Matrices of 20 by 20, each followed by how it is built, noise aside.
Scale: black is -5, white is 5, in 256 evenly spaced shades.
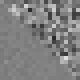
upper triangular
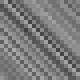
Toeplitz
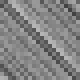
Toeplitz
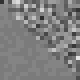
upper triangular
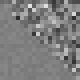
upper triangular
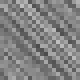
Toeplitz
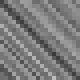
Toeplitz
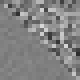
upper triangular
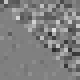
upper triangular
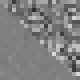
upper triangular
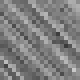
Toeplitz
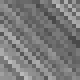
Toeplitz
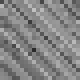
Toeplitz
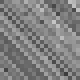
Toeplitz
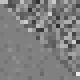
upper triangular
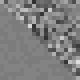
upper triangular
